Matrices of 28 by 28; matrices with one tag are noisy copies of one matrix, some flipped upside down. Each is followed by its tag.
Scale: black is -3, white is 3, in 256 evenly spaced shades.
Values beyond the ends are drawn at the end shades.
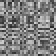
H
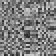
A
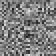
A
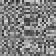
A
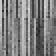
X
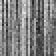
X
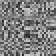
A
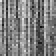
X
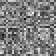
H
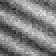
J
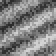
J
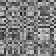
H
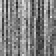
X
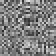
A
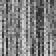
X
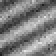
J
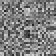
A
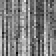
X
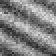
J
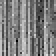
X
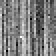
X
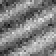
J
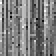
X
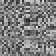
A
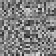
A
